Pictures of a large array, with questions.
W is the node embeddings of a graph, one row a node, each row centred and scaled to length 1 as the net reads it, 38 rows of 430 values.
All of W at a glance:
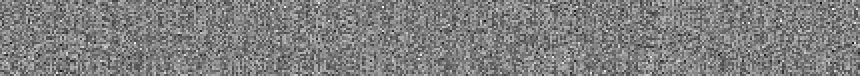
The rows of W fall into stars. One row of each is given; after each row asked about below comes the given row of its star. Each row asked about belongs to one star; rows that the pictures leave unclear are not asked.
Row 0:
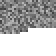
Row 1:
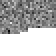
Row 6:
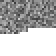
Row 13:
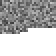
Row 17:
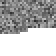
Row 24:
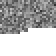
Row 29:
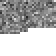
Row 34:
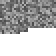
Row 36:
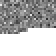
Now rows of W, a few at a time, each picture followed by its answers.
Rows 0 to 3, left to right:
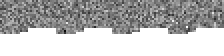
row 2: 6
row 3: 24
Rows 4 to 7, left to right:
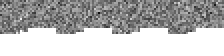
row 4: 13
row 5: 36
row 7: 36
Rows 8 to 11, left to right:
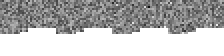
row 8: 6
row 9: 13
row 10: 0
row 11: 0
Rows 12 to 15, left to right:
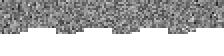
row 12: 6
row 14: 36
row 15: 29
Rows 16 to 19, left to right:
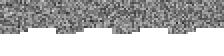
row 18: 1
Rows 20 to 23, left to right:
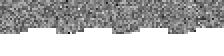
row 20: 17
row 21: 1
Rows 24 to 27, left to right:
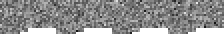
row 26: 29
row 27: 24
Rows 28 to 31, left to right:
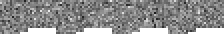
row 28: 34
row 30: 36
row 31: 34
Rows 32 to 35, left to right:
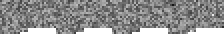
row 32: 29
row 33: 24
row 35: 6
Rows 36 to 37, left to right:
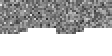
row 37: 34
